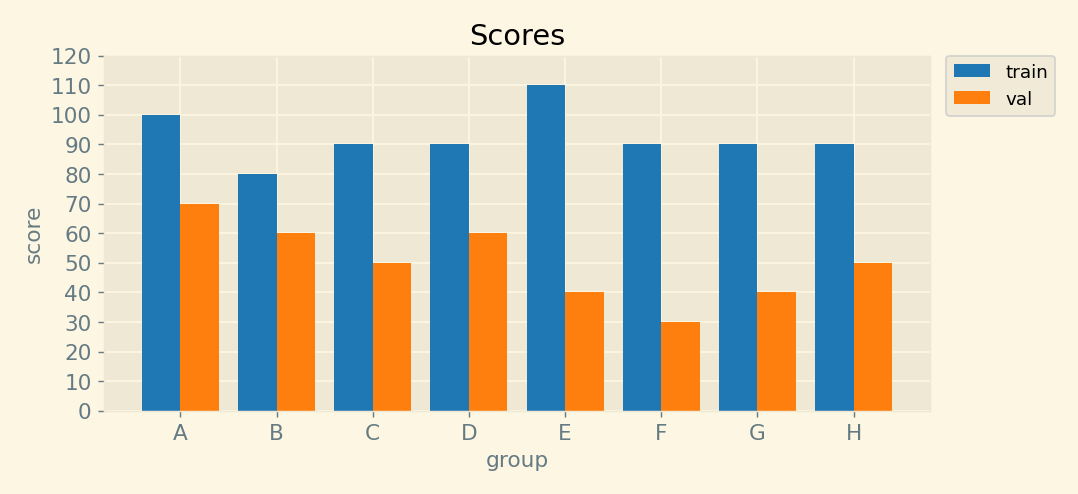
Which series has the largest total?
train
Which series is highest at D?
train
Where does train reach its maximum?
E
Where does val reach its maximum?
A
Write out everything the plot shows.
Title: Scores
x-axis: group, ticks A B C D E F G H
y-axis: score, ticks 0 10 20 30 40 50 60 70 80 90 100 110 120
Legend: train, val
Values:
train: 100 80 90 90 110 90 90 90
val: 70 60 50 60 40 30 40 50
